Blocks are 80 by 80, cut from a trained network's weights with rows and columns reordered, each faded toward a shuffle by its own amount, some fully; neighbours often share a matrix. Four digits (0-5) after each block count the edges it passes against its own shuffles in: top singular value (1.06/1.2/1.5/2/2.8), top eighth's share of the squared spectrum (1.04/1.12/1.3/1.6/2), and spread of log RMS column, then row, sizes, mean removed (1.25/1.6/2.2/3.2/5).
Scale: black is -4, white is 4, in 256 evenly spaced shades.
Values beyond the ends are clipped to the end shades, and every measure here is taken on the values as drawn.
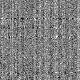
4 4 1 3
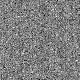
1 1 0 0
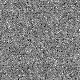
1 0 0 0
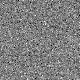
0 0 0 0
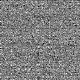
3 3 2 0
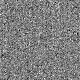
1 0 0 0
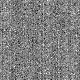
3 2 0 1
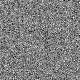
0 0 0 0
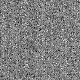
1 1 0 0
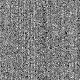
3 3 0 2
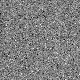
0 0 0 0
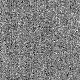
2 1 0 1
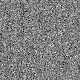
0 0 0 0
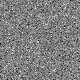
0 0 0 0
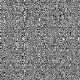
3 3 3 1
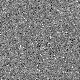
1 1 0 0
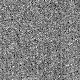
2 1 0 0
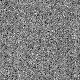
1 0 0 0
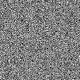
2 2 0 0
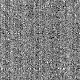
3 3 0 2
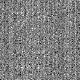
3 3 1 2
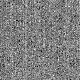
2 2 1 1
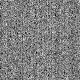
2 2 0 1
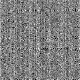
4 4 2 3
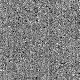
2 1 0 0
